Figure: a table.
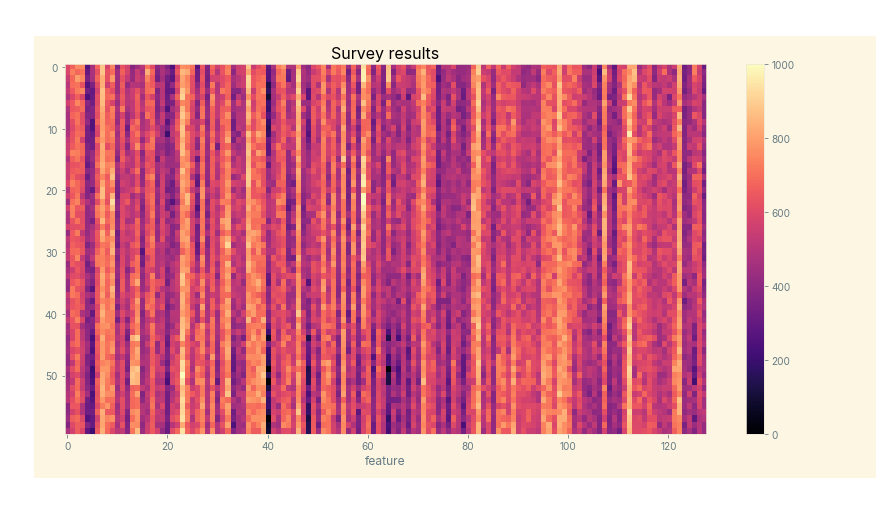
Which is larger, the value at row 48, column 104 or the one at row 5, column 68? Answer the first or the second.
the first
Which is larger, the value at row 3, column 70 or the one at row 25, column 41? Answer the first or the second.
the first
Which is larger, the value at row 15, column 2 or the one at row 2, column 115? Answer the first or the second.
the first
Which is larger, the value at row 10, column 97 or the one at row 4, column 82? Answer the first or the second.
the second
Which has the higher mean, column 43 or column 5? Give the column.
43
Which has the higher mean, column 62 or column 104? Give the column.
62
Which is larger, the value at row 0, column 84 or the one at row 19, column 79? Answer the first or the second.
the first
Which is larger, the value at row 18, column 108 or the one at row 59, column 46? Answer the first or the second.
the second
